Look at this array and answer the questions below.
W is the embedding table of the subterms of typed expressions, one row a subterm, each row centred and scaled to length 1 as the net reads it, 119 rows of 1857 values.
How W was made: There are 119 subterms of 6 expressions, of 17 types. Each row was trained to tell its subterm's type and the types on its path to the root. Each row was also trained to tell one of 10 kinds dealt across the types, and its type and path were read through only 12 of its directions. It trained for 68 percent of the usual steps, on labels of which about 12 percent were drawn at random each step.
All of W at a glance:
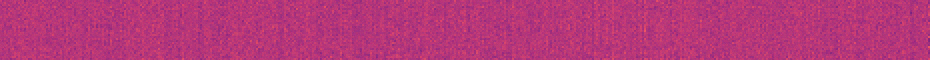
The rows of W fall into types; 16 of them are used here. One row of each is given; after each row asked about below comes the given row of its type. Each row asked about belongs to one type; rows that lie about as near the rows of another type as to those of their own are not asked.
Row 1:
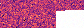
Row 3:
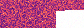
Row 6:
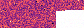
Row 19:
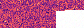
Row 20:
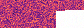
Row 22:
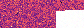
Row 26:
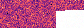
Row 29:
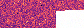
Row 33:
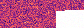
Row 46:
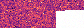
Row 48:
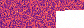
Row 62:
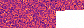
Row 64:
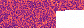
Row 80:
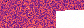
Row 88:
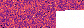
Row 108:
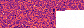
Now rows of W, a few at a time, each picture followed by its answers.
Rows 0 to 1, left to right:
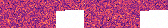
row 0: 64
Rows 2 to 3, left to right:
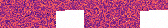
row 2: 20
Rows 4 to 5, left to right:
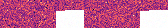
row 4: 6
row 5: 108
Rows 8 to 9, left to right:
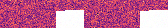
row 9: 88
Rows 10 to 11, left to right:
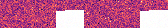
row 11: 22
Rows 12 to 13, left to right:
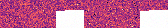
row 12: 26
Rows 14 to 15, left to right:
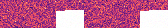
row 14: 1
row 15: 64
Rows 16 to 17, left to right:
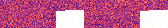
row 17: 29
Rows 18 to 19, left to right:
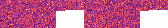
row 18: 62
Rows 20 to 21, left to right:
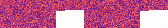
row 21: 6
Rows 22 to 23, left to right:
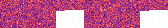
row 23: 46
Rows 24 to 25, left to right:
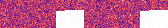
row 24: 3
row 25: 62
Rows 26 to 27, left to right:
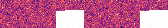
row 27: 1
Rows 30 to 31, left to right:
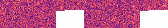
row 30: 22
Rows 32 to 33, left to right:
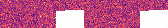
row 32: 62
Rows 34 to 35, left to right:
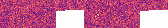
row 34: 88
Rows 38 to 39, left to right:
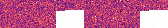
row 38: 108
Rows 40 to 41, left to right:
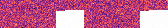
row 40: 108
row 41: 22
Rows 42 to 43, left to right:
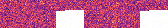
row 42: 26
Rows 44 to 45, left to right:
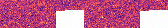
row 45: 19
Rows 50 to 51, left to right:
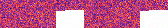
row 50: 26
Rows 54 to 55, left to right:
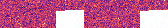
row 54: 3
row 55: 26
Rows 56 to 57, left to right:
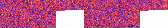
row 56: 48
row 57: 6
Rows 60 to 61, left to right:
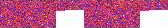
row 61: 48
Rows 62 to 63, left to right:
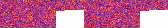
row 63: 80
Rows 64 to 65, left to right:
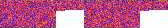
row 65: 1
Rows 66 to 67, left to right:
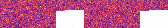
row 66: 64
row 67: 88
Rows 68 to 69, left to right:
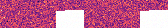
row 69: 3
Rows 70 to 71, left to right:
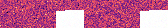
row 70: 64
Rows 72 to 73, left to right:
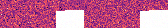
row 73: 80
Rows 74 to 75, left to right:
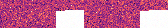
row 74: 22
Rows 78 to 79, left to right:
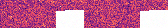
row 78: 46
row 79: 6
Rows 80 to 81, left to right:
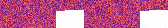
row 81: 46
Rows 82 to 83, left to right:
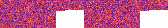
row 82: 20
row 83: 108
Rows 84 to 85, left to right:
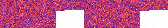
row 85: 46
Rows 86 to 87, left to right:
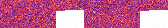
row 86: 3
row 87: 108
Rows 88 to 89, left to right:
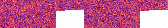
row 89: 20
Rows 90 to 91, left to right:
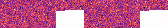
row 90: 46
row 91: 6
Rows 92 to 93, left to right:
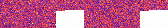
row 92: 3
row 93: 22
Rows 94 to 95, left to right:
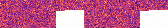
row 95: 33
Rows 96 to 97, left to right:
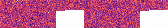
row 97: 80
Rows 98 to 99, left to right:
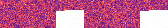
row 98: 6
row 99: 26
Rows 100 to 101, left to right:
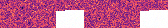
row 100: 26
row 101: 20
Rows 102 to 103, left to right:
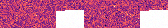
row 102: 1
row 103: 19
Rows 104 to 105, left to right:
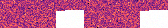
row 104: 108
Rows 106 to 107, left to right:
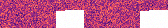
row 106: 62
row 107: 1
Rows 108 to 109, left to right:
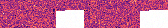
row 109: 80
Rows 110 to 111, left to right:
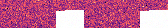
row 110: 29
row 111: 3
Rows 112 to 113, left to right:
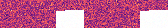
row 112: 64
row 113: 20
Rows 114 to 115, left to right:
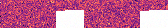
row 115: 19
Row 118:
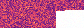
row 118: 1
